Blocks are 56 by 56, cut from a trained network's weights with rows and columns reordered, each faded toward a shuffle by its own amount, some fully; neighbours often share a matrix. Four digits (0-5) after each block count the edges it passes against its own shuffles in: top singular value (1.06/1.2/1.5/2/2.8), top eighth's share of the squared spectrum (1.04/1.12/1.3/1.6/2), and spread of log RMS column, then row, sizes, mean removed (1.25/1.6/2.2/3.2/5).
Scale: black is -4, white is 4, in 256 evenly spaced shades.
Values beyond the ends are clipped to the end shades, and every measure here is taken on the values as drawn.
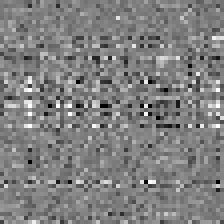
4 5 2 3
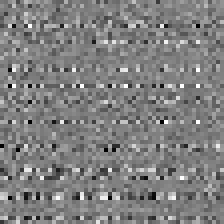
4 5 2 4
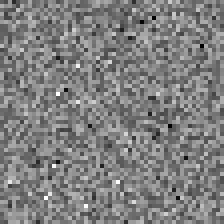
0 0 0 0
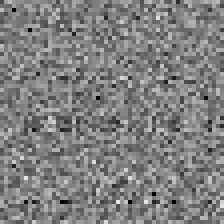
3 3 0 1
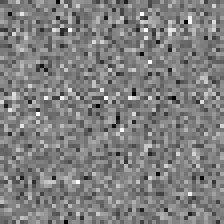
2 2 0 1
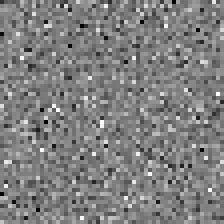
0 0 0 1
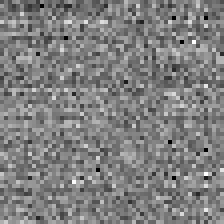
3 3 1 1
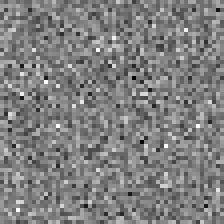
1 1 0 0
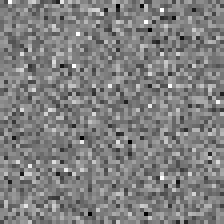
2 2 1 1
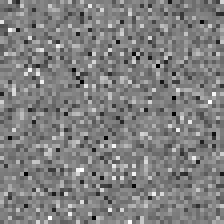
0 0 0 0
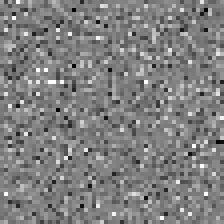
0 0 0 0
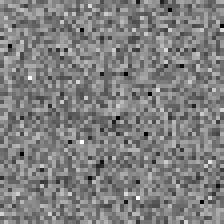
1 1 0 0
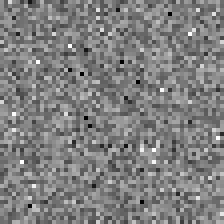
0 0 0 0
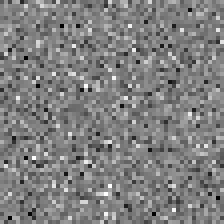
1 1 0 0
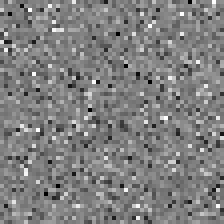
0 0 0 0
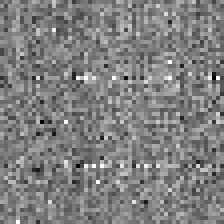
3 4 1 2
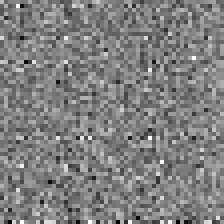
2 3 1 2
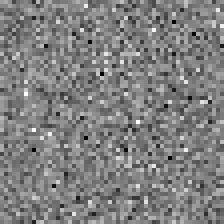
0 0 0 0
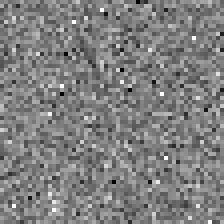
1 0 0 0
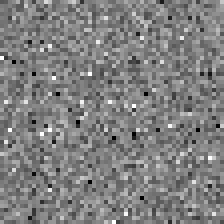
1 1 0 0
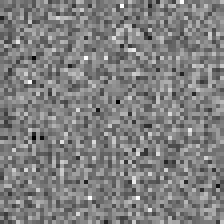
1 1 0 0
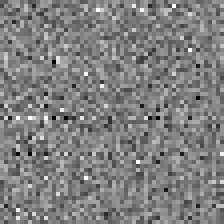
2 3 1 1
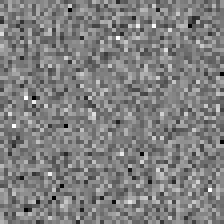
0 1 0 0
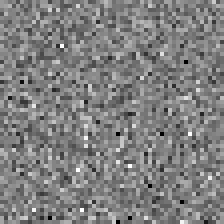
0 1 0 1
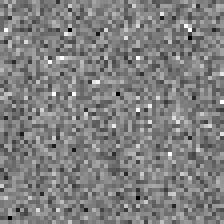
1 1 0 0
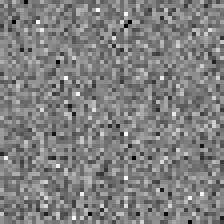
1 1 0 0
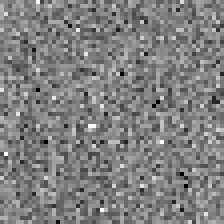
1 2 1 1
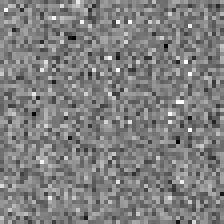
1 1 0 0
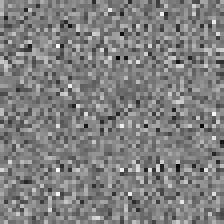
3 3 1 2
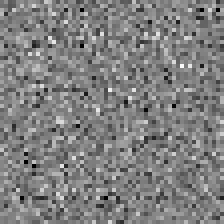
2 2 0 1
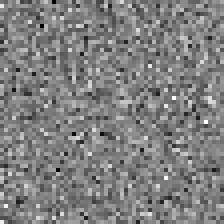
2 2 0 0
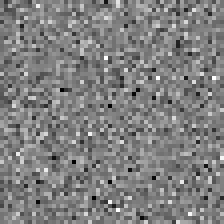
1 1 0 0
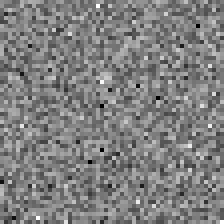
1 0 0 0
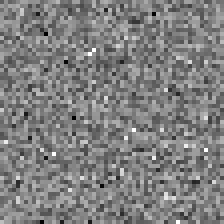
1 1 0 0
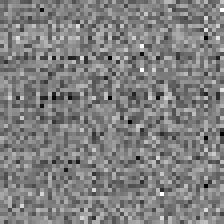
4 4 1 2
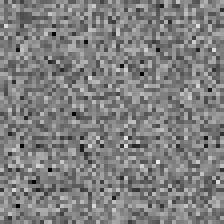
3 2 0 1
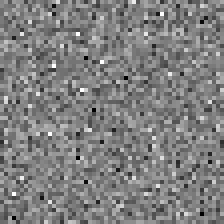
1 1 0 0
